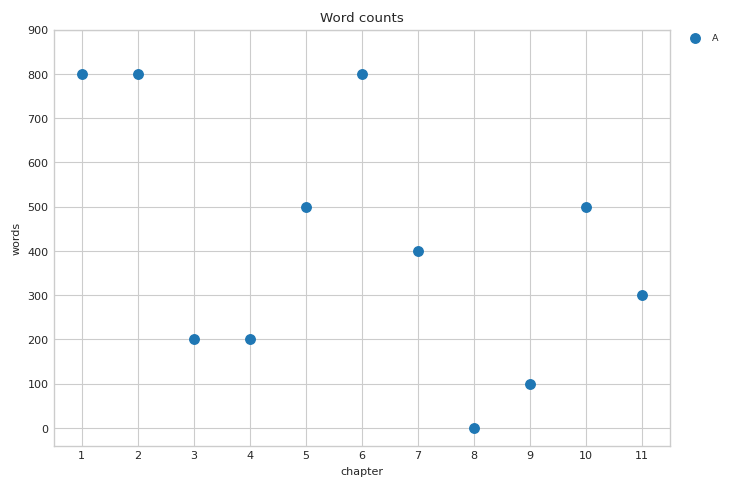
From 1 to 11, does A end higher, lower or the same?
lower
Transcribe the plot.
Title: Word counts
x-axis: chapter, ticks 1 2 3 4 5 6 7 8 9 10 11
y-axis: words, ticks 0 100 200 300 400 500 600 700 800 900
Legend: A
Values:
A: 800 800 200 200 500 800 400 0 100 500 300
